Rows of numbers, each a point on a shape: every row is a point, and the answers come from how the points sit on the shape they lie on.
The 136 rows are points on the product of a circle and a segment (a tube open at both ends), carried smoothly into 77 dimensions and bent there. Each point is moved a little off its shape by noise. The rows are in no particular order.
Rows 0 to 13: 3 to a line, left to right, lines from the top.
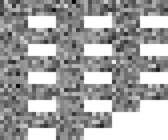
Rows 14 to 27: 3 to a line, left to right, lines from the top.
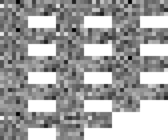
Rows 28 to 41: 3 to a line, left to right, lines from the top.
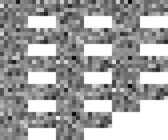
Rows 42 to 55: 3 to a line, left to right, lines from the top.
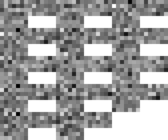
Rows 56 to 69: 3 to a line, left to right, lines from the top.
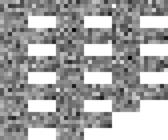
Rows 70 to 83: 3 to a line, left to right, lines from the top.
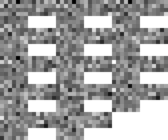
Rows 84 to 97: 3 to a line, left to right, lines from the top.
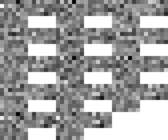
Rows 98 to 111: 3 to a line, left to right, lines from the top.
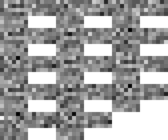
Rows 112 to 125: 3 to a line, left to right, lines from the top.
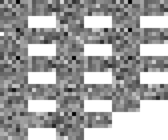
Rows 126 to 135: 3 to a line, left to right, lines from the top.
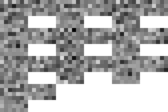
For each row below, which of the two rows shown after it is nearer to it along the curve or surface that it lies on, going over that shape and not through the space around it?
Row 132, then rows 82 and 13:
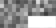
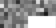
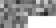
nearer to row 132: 82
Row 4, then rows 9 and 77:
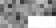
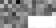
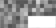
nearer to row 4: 77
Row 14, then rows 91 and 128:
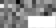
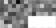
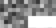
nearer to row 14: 91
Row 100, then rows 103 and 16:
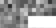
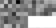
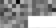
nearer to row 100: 103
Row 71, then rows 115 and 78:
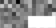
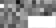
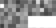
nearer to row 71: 115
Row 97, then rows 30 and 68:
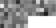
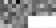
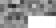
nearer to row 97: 30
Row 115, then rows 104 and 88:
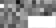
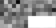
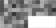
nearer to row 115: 104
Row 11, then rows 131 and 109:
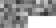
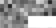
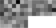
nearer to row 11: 131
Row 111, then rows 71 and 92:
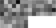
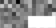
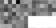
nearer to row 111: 92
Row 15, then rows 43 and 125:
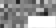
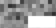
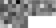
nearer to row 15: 125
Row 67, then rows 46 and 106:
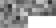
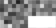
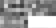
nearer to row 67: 106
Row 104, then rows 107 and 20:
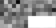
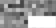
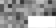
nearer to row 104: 107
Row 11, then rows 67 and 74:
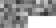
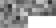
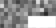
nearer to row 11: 67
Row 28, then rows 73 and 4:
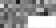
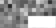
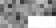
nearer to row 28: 73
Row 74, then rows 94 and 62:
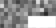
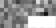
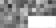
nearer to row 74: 94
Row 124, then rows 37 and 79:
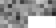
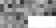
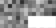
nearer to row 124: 37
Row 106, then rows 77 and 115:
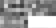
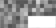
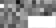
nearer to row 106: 77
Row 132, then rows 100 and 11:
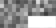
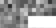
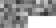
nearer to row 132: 100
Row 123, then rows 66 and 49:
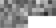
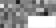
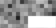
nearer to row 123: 66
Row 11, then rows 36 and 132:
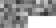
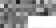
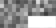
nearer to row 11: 36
